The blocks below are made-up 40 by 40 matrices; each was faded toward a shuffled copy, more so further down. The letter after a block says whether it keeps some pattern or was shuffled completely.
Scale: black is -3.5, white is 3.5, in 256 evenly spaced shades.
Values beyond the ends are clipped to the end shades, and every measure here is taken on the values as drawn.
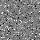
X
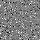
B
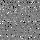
B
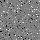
X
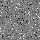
X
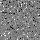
X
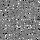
B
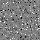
B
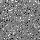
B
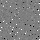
X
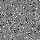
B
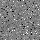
X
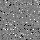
B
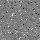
X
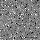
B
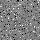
X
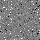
X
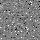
X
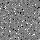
X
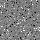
X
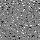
B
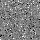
X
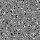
B
